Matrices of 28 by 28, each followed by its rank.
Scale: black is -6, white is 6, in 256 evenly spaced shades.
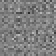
five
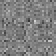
five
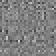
five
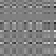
one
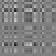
one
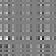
one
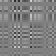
one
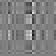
one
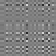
one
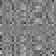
five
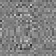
five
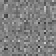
five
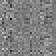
five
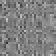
five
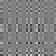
one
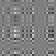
one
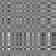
one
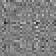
five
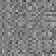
five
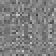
five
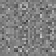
five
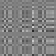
one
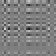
one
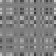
one
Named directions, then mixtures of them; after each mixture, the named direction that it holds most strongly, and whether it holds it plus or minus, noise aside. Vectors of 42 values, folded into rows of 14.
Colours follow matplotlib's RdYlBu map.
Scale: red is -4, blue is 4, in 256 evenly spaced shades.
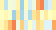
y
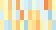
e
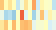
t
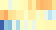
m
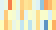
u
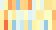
u, plus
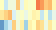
m, plus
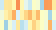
e, plus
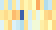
e, minus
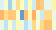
t, minus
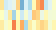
y, plus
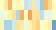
e, plus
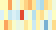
u, plus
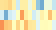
m, minus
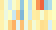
y, plus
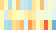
u, minus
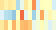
t, plus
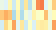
y, plus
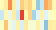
u, plus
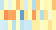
t, minus
